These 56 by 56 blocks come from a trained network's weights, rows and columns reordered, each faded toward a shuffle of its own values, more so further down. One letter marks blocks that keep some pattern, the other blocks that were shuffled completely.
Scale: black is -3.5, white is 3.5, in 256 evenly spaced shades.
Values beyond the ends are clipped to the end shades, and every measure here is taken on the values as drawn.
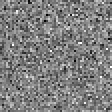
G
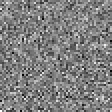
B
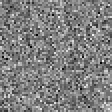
G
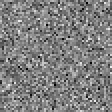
G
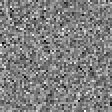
G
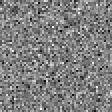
G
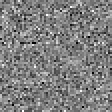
B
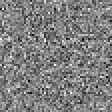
B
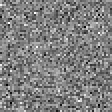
B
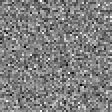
G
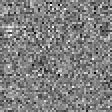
B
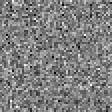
B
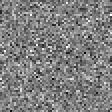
B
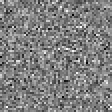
B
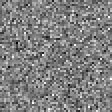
G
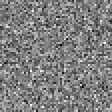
G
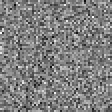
B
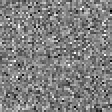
B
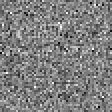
B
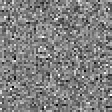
B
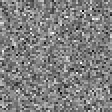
B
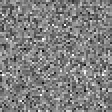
G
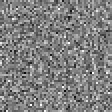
B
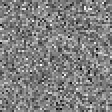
G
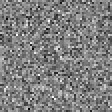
B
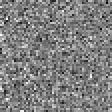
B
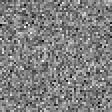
G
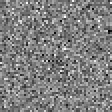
G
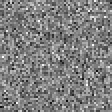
G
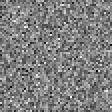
G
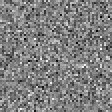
G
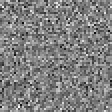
B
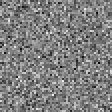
G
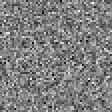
B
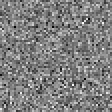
B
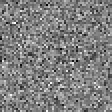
B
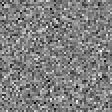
G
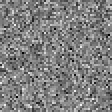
G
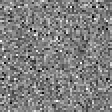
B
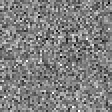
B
